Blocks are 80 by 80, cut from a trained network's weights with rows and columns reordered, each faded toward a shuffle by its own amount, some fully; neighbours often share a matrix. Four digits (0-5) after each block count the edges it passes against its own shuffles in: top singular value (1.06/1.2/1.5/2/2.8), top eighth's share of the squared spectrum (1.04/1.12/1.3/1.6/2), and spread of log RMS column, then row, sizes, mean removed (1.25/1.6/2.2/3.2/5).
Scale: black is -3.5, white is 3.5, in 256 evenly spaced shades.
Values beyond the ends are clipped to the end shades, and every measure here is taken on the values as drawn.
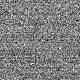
2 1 0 0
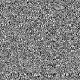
3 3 1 2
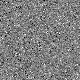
0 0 0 0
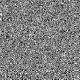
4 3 0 2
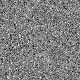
0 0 0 0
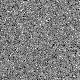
0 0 0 0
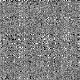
3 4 1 3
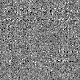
2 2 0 2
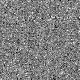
0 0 0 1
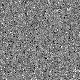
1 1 0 0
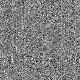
2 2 0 1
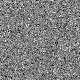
0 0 0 0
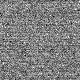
2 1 0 0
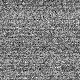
3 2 0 0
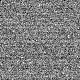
2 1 0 0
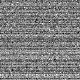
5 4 2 2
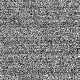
3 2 0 0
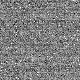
2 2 0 0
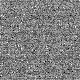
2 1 0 0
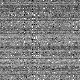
4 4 2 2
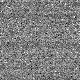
2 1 0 0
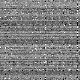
4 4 2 2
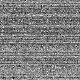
4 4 1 2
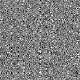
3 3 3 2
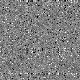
3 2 1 2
